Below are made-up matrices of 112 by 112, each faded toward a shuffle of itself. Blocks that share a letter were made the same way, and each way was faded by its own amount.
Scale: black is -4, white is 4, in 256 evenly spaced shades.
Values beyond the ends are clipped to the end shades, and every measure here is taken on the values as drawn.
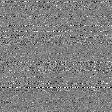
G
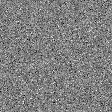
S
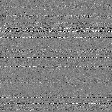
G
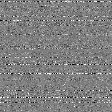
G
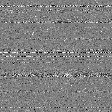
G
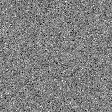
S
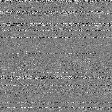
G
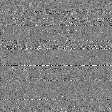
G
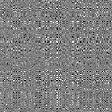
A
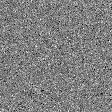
S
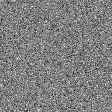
S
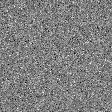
S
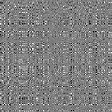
A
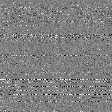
G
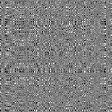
A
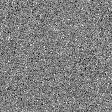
S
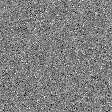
S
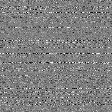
G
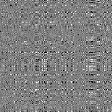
A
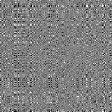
A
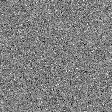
S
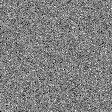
S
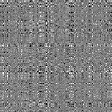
A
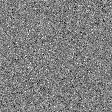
S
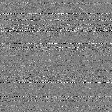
G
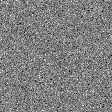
S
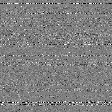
G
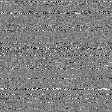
G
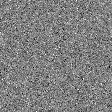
S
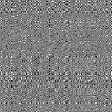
A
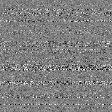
G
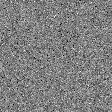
S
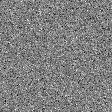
S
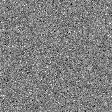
S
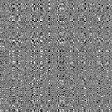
A
